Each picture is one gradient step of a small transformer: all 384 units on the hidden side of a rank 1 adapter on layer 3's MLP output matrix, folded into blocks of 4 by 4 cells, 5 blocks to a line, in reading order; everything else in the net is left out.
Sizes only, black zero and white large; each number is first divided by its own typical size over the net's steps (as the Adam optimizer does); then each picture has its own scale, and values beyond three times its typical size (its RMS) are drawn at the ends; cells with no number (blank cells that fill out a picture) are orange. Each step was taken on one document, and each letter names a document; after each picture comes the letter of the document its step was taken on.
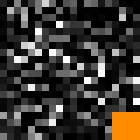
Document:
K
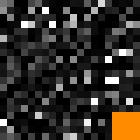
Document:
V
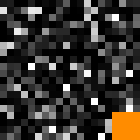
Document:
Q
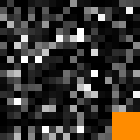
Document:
Q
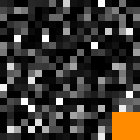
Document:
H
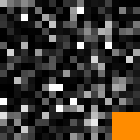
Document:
K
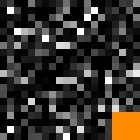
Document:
H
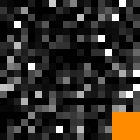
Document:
H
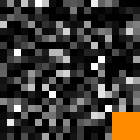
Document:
K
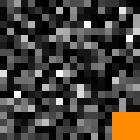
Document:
K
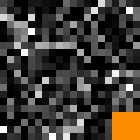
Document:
Q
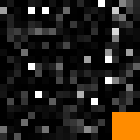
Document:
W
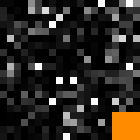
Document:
W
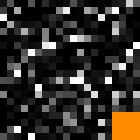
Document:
Q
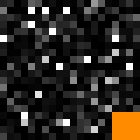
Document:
V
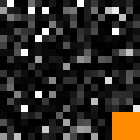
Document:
V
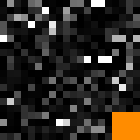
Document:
V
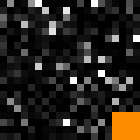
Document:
V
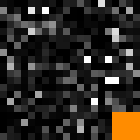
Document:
W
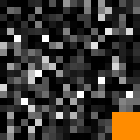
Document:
H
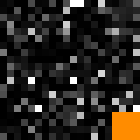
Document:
W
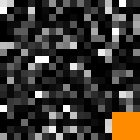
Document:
Q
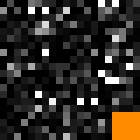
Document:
W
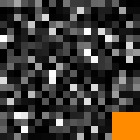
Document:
K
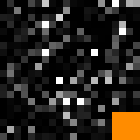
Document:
H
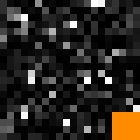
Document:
V
